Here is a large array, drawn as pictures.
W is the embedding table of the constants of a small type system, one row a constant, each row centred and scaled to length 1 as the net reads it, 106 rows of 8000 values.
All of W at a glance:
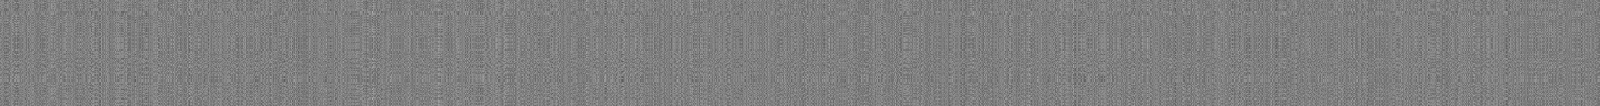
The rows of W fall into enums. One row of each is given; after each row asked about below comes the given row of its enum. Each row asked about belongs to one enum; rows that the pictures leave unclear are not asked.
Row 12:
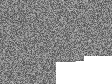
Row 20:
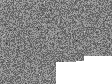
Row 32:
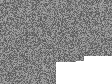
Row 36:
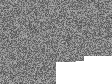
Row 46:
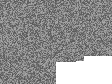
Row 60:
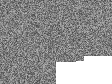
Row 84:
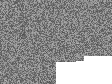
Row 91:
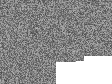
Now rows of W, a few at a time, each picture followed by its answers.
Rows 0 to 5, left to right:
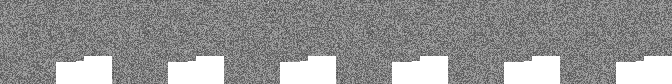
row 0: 46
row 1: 91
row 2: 20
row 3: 91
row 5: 32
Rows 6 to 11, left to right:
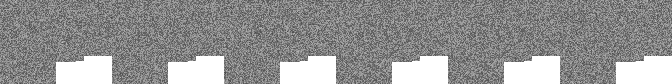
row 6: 36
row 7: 32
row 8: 91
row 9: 46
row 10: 46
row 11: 12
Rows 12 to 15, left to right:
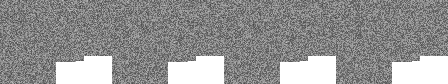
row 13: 36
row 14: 36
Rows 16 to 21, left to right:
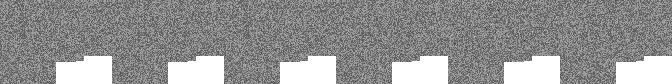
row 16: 84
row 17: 32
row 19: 32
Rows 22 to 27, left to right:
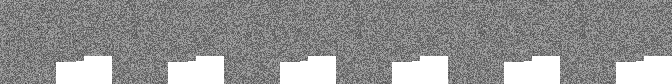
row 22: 20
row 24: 46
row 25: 84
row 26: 91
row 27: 84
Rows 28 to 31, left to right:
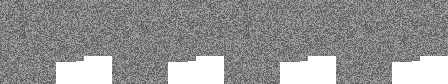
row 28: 84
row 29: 36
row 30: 84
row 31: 36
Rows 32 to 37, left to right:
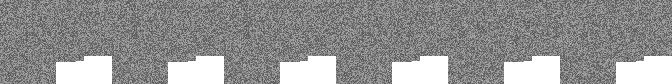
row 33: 84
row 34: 84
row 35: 32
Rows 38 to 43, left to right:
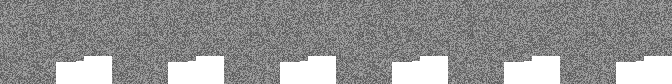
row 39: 32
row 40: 32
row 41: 46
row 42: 84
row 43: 32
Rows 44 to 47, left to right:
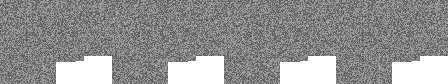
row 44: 32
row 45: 46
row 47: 32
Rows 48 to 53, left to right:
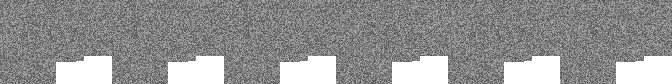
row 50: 84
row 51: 60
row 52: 46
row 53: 91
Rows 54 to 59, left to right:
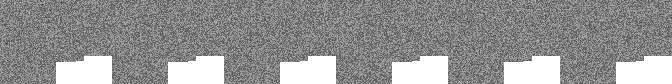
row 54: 20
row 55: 46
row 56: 32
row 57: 46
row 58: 12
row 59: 36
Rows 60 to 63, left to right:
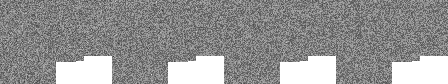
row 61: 20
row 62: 36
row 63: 84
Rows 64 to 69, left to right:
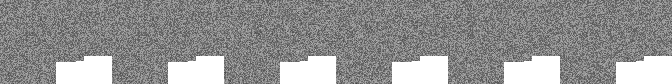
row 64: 32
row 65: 32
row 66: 91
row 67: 36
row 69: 46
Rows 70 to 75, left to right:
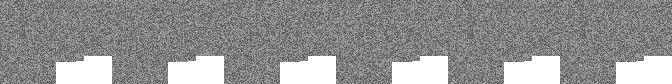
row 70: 84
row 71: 20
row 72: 32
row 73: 46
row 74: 84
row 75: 84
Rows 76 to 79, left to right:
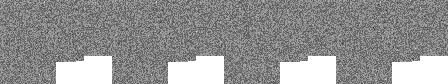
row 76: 20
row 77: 20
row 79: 20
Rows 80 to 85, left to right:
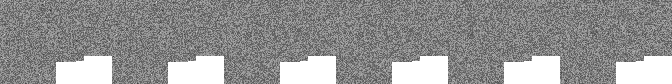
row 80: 20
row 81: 20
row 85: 91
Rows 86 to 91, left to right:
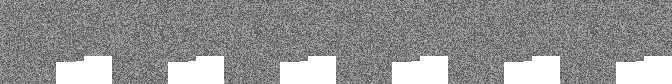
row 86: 20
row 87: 46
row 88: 91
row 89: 12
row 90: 32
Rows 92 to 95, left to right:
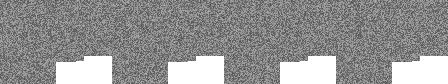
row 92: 46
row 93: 36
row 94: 32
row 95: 84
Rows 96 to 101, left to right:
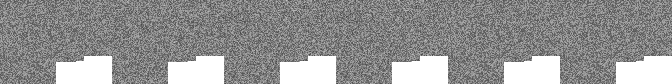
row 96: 46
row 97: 36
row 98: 12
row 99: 12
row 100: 46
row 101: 46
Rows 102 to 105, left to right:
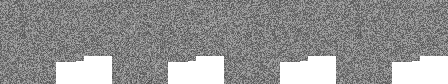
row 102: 84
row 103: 60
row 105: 84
